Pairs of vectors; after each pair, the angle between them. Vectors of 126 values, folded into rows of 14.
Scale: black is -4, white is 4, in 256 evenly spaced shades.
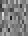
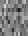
orthogonal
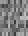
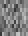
partly aligned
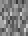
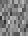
nearly opposite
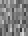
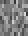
partly opposed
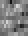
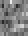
nearly opposite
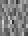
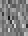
partly opposed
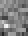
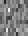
orthogonal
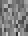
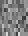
nearly parallel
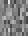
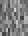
partly opposed
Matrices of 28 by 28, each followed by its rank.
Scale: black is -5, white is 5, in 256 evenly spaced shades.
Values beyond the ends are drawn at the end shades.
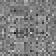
five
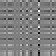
one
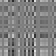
one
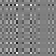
one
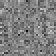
five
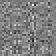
five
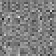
five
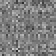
five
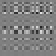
one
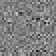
five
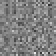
five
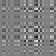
one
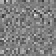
five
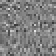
five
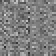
five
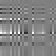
one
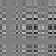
one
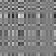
one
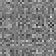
five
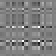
one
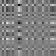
one
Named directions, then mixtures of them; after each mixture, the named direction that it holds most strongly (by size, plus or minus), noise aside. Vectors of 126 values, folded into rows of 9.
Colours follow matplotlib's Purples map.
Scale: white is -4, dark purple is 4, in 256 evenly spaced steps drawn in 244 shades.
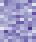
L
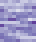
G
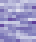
G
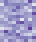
L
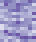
L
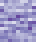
G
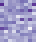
L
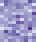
L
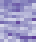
G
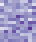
L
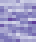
G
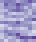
G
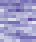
G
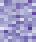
L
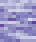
G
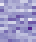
G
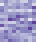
G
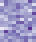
L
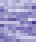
G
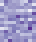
L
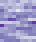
G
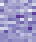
L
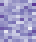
L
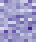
L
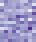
L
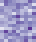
L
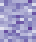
L
